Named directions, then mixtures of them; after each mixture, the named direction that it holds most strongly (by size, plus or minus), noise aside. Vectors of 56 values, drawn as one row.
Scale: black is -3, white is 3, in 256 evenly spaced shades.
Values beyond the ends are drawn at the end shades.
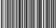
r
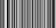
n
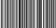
r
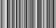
r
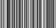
r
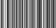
r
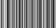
r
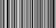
n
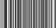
n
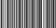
r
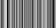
n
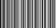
r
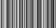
r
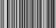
n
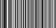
r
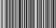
r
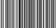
r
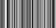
n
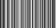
n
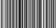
r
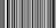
n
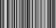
n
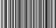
n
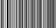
r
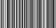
r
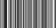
n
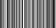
n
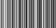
r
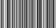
r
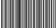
r
